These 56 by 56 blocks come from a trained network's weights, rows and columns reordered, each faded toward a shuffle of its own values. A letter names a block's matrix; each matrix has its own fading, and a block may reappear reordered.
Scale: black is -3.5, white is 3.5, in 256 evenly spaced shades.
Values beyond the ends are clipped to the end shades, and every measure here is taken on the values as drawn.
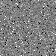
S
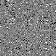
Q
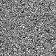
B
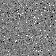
S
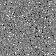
S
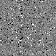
Q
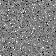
S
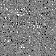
Q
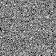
B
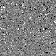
Q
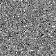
B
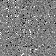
Q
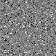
Q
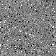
Q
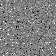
S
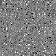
Q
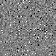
Q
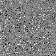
Q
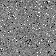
S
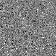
B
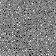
Q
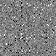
Q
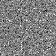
B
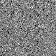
B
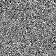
B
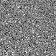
B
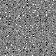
Q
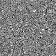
B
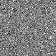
B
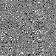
Q
